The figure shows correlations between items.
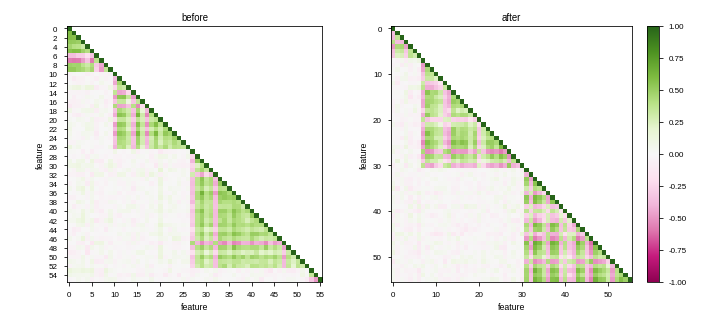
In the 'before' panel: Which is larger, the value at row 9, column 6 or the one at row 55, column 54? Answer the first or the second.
the first
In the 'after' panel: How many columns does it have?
56
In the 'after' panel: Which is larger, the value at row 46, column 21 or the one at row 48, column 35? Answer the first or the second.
the second
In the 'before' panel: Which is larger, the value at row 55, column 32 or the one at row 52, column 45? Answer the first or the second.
the second
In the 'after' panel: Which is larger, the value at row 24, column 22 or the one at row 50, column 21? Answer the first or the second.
the first
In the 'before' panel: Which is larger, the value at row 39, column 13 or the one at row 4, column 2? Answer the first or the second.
the second
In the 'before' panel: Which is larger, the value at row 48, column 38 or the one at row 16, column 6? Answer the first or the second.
the first
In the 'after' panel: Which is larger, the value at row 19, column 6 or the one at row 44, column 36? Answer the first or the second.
the first
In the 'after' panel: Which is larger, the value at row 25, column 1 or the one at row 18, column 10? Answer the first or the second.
the second
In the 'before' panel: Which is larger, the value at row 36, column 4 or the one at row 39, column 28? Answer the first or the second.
the second
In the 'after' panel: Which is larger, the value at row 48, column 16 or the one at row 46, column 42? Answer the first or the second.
the second
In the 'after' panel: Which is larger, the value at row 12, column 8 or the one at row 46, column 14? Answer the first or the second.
the second
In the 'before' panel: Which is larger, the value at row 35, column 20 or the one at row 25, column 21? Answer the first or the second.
the second
